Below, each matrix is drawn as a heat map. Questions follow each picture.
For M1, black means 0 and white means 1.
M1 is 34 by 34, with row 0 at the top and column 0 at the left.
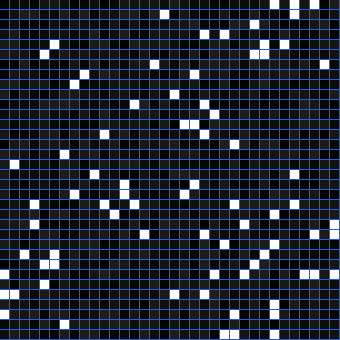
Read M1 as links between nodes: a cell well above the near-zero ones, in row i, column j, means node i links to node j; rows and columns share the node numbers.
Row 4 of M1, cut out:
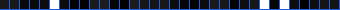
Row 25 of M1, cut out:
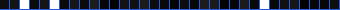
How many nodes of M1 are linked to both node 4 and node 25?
2
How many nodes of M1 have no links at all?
0
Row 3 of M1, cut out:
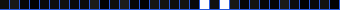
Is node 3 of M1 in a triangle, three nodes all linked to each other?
no
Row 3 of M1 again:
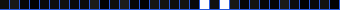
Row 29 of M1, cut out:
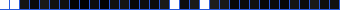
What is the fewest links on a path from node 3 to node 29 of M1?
2
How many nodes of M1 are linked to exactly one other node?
10
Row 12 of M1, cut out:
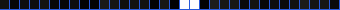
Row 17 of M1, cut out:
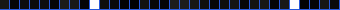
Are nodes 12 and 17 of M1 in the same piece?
no
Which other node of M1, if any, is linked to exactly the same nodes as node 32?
node 15
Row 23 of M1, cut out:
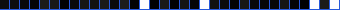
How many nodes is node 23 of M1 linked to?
4
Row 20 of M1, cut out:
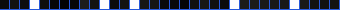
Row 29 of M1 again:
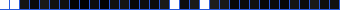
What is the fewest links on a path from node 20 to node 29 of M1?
1
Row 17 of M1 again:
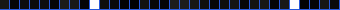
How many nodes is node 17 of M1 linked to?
2
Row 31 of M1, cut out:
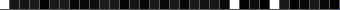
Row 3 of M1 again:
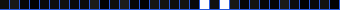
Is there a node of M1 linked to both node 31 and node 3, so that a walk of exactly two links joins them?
no
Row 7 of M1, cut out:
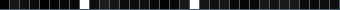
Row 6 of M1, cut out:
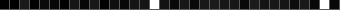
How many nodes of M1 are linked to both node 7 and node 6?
0
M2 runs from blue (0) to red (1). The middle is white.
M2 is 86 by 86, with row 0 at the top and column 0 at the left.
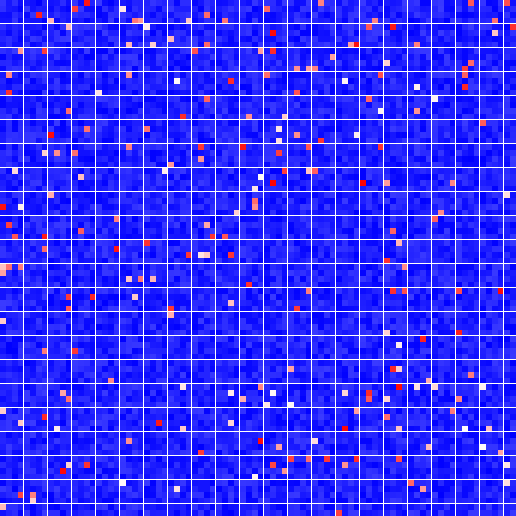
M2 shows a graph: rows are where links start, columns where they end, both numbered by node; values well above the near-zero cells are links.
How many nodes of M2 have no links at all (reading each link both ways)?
1
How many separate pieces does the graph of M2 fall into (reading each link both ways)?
2
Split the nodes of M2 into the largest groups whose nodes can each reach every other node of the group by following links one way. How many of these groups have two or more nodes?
2
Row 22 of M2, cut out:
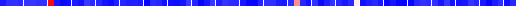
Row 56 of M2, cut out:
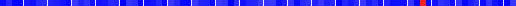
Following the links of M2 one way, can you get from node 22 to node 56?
no
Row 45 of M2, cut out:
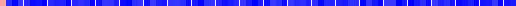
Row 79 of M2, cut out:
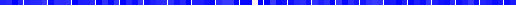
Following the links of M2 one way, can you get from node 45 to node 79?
no
